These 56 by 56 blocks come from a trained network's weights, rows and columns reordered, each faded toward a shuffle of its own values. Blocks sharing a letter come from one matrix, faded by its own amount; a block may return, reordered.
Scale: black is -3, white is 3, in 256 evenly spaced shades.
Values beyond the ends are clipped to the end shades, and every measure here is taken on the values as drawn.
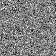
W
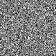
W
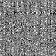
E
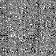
E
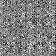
E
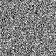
W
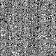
E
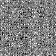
E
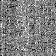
E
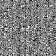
E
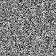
W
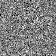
W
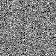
W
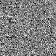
W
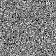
W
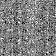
E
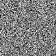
W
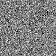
W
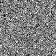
W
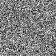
W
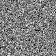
W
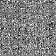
E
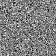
W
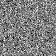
W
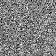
W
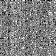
E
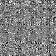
E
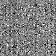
E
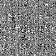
E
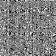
E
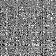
E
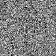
W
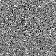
W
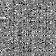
E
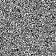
W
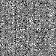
E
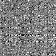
E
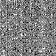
E
